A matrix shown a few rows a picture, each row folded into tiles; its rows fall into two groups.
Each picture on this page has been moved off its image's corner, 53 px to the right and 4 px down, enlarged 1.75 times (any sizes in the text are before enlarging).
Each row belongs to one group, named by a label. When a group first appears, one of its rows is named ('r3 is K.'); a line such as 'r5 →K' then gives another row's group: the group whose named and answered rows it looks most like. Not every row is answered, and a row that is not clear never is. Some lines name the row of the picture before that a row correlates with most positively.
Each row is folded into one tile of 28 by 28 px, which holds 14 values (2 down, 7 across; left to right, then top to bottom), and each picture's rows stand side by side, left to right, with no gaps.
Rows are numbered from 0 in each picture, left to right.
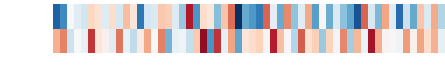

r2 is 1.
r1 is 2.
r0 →1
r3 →2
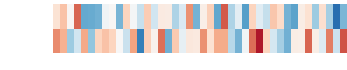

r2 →1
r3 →2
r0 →2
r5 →2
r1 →2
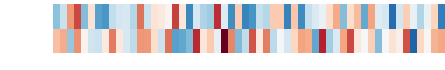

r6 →2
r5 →1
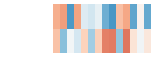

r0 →2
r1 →1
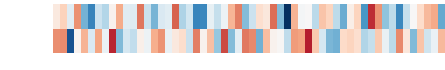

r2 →2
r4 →2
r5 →2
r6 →2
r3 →1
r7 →1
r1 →1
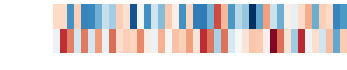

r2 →1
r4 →1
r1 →1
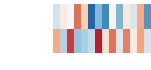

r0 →2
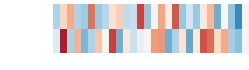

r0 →1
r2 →2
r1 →1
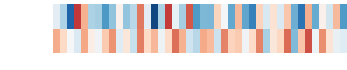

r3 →1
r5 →1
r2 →1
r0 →2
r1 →1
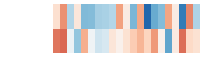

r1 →1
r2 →1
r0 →2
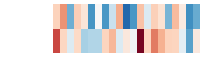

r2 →2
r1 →1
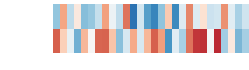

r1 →2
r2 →1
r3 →2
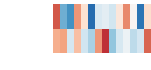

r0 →2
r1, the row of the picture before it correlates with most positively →0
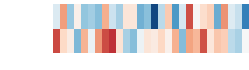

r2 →1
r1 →2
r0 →2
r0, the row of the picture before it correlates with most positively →1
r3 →2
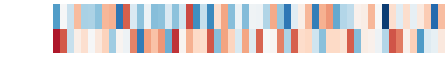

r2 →1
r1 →2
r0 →2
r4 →2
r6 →2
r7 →2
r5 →2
